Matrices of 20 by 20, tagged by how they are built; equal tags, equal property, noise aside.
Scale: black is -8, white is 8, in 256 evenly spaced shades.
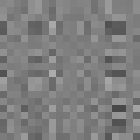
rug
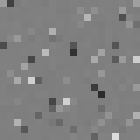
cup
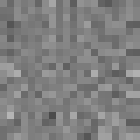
rug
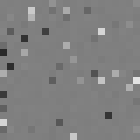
cup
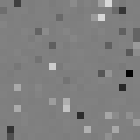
cup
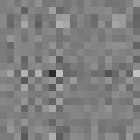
rug
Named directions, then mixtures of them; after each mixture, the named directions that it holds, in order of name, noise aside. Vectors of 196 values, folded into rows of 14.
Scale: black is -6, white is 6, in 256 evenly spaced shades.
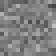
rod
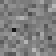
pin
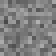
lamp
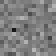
pin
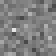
pin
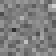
pin, rod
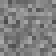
lamp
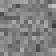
rod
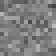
rod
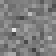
pin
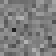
lamp, pin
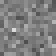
lamp, pin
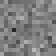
lamp, pin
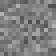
rod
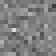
lamp, pin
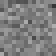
lamp, rod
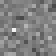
pin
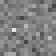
pin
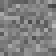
rod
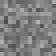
lamp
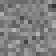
pin, rod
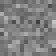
lamp, rod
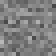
lamp, pin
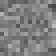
rod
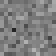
lamp, pin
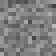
lamp, rod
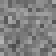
lamp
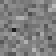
pin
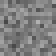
lamp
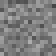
lamp, rod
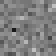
pin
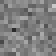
lamp, pin
